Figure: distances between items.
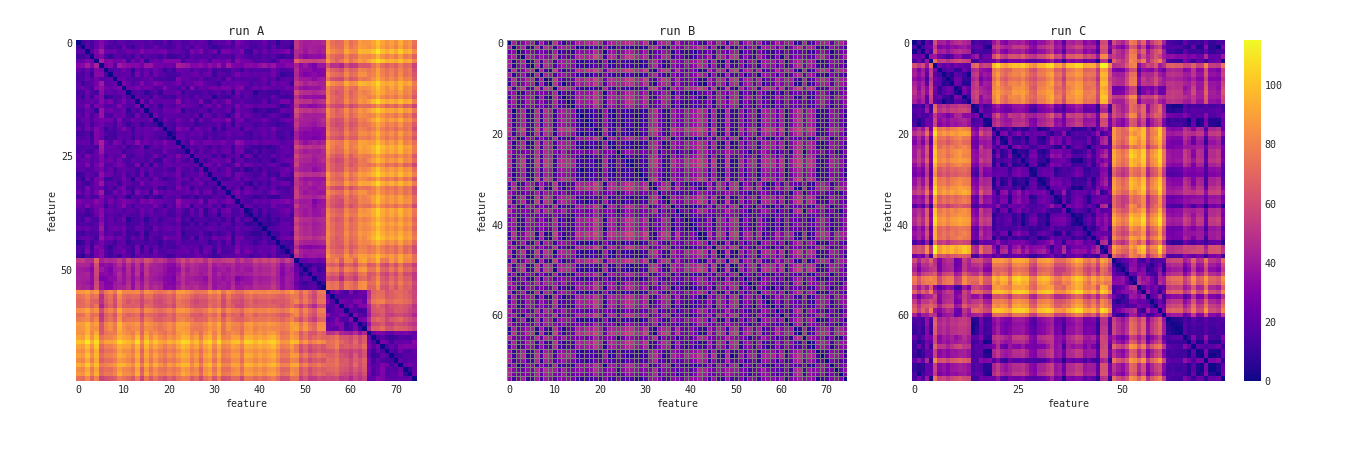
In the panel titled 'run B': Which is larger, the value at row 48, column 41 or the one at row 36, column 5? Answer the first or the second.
the second
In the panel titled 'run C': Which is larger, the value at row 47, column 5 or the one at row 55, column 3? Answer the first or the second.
the first
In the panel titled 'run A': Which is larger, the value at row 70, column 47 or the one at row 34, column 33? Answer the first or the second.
the first
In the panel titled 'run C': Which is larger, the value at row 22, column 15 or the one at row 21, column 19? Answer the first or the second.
the first
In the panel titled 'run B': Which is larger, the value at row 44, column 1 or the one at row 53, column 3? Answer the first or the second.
the second
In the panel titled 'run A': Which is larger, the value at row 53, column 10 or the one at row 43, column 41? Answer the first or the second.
the first
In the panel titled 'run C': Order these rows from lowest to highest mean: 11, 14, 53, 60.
14, 60, 11, 53
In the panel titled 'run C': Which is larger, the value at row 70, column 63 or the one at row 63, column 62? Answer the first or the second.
the first
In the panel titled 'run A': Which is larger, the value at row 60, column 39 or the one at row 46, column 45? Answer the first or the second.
the first
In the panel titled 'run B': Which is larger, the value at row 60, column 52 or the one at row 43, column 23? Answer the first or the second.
the second
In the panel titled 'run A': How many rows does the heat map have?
75
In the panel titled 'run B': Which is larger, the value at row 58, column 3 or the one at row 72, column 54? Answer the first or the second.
the second
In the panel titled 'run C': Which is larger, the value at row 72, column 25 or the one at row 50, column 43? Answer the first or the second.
the second
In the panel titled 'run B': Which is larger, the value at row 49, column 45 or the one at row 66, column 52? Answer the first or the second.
the first
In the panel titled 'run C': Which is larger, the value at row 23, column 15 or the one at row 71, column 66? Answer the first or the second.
the first
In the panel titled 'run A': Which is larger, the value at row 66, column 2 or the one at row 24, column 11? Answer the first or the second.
the first
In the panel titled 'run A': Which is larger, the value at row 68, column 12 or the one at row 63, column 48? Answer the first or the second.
the second
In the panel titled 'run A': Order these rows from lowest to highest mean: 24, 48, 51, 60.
24, 51, 48, 60
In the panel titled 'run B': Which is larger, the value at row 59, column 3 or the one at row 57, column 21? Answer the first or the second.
the first
